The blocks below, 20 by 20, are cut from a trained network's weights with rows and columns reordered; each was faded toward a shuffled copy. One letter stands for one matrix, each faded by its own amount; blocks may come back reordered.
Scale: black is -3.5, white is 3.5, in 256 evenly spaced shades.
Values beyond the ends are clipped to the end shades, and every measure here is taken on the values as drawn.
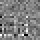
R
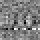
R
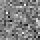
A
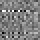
R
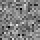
A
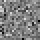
A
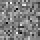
A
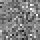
A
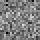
A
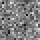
A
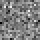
A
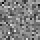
A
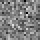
A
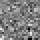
R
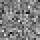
A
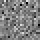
A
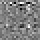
R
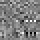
R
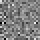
R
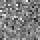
A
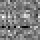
R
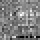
R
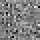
A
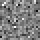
A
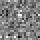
R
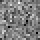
A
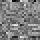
R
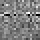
R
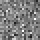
A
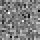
A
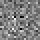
R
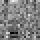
R
